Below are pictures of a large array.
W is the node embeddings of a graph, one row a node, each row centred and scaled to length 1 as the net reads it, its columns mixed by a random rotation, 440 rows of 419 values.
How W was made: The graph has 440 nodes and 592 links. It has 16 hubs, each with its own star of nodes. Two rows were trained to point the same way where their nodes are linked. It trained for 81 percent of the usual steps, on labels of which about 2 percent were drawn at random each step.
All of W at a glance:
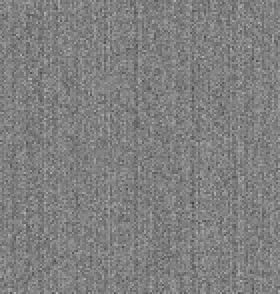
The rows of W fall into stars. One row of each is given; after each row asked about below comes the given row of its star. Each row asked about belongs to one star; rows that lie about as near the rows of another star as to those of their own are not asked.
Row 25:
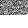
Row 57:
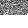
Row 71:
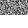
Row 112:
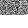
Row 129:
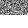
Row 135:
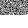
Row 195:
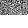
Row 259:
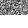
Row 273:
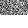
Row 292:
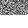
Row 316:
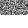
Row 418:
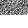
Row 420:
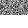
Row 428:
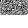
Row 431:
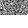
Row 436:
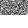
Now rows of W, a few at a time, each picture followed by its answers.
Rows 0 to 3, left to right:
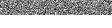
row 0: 195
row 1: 25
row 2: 436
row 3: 420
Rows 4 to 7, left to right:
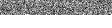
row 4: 129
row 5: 420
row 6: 273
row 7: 57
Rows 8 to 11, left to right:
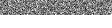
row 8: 420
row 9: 420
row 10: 57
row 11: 25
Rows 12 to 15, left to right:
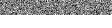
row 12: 25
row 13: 71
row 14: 57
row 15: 436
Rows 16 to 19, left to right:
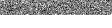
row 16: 428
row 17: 273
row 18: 112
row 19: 418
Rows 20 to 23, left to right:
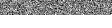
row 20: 436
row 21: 71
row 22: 292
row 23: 135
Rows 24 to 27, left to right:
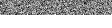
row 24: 25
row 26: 71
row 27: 25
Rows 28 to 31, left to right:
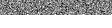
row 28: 292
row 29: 428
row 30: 135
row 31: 292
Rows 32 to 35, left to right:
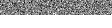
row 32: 129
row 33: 431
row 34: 135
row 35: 431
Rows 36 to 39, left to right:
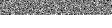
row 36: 25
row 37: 112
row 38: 71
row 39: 418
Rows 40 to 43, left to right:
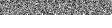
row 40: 431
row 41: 71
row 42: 25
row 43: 57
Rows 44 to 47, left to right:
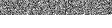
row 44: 436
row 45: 195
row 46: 428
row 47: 259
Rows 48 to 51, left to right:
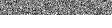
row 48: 259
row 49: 418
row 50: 431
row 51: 273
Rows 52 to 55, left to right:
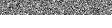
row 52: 135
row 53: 25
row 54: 57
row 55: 431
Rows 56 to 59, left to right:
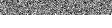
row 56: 431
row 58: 436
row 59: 25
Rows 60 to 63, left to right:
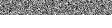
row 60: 428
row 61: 436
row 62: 428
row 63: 431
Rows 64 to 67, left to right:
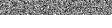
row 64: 420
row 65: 112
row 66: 428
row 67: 135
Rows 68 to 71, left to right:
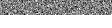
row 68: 292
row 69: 71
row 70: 428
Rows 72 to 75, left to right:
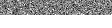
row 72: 273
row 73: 195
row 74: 195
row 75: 112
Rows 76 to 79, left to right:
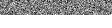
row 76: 195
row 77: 292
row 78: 57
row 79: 135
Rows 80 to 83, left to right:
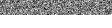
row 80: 431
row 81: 135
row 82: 195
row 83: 112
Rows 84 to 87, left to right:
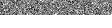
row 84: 25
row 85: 129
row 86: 316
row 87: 273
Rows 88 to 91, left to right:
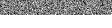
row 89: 25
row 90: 71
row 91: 25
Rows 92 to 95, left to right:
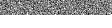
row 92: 71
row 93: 135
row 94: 418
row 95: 195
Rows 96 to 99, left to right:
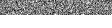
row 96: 71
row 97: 71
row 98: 436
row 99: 292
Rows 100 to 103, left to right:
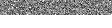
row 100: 436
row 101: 316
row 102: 431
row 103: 195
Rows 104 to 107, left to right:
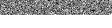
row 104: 195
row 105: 273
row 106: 25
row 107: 129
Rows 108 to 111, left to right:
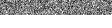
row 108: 57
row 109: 428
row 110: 57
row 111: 420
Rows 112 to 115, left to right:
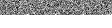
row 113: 195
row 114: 436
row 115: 418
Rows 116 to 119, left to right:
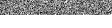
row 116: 71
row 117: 436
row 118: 420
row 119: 129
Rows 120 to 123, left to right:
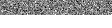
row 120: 273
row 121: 418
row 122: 71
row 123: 420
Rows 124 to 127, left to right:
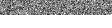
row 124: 428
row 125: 420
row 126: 71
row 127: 420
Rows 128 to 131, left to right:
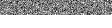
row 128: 57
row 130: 129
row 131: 420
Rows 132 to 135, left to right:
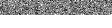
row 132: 420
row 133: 418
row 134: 129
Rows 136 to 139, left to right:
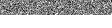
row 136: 428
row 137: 420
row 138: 316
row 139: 71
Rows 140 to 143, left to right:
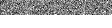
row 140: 436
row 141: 436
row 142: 112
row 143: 428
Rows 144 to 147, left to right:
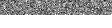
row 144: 195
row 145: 273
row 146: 135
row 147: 273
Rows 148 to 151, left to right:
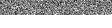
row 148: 25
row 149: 57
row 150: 57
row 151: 112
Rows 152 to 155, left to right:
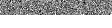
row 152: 428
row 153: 436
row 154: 135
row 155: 25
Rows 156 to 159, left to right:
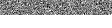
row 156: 259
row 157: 57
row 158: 418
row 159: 129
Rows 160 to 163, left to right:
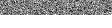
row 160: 316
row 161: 418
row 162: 273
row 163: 420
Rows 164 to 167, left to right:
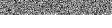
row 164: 129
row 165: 418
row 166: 195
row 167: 195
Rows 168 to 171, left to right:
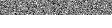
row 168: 135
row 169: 420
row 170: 112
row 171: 259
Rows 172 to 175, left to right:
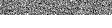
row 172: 129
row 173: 259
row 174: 25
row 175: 431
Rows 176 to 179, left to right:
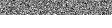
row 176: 292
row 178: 135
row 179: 71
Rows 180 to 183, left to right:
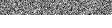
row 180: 195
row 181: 57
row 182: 420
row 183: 420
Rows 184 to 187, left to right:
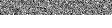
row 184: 135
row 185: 135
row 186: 135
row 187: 112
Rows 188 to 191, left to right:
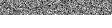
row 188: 273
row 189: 316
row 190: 195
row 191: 71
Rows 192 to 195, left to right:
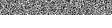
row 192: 195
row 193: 420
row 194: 71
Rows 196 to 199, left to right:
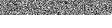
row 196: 428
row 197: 259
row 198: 57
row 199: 195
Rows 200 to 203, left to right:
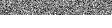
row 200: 292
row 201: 25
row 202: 135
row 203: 420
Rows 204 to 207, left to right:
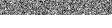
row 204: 418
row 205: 316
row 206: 129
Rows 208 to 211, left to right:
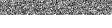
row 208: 436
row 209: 428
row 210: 25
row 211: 420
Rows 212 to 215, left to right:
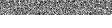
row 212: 71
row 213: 316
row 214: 431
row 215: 316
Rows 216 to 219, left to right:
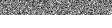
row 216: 292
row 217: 57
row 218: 112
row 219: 292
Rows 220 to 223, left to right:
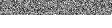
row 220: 25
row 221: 428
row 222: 420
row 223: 431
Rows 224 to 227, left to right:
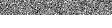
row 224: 316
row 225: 428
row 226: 420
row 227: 292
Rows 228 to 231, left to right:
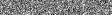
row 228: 292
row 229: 316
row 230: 436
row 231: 316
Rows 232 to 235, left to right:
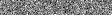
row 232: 129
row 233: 135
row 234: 428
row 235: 292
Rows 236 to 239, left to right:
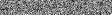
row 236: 259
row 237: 431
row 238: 195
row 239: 25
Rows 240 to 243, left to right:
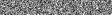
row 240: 195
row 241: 316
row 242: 129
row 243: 420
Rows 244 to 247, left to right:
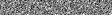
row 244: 195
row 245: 292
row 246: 129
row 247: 292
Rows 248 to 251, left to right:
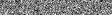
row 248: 57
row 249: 129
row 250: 71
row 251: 428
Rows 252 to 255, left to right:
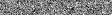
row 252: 71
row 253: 418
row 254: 273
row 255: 428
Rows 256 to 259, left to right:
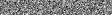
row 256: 129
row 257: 292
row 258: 273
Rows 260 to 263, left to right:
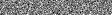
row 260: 25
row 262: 112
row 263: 112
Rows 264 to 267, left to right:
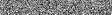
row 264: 259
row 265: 316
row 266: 436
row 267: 71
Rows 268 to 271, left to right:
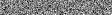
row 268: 71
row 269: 418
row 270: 420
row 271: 428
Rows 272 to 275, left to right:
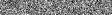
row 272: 112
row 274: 71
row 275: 292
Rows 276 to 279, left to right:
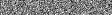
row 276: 418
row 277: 420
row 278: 57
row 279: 316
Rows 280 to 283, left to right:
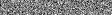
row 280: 436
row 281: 273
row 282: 292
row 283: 431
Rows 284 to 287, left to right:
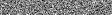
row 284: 195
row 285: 129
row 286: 259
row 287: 420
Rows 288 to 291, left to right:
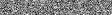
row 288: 129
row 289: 436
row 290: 431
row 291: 316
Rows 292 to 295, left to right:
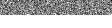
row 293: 195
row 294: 112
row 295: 112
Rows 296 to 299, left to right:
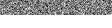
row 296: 135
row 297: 436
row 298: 57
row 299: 420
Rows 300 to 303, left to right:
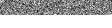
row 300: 112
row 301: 428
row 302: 273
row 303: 112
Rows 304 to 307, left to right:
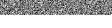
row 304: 418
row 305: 418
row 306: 420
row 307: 292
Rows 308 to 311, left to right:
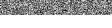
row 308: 273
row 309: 436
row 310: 129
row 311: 259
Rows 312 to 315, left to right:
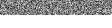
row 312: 195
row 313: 431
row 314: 195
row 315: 316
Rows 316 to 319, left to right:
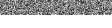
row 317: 135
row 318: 420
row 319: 25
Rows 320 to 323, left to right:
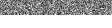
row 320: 259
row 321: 25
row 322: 112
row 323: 57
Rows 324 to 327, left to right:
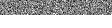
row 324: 112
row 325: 195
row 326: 431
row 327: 420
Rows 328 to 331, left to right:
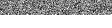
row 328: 259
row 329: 112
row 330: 436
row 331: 428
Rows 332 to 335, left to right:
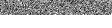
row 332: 273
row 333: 436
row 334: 292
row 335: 129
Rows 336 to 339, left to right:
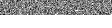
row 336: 431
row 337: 71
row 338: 316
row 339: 71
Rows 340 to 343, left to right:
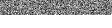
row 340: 259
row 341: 112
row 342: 259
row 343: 418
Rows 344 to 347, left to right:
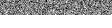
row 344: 57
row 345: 431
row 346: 259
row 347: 292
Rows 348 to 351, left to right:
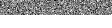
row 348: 436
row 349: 112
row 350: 292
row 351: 428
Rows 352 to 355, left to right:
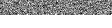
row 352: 25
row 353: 57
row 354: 25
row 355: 316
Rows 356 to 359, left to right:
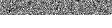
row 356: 428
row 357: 25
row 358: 420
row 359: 135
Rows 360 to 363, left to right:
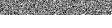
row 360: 316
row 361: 129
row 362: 428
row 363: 316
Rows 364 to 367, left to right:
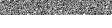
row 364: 431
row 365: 57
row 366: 259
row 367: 316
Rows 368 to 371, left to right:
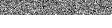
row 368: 195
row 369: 57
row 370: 25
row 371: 428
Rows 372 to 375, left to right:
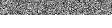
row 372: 292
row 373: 431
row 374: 112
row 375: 292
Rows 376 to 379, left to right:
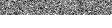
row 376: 25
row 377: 195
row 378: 420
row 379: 316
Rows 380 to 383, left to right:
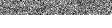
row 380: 273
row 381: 428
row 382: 292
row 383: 112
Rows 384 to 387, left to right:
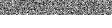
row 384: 418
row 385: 259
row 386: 259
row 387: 431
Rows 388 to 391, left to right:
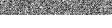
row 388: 418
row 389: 25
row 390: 135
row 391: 259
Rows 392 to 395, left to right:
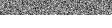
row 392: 135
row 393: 112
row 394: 195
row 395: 292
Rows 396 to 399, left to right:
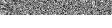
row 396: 292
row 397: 112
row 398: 428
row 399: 420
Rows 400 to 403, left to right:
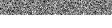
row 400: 129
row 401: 57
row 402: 129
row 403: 316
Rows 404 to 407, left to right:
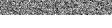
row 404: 112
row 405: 431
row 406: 57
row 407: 25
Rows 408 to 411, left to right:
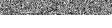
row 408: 316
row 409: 420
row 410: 25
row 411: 135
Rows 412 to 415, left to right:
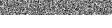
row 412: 25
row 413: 428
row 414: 428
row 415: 135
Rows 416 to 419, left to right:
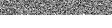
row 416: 431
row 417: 195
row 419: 195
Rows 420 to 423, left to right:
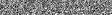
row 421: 57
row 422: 57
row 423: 428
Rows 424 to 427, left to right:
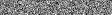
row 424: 195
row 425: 195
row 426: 25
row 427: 112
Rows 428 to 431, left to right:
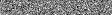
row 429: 195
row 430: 195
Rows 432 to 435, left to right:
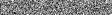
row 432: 436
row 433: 418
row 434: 25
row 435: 428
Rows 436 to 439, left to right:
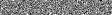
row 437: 112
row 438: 112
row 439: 129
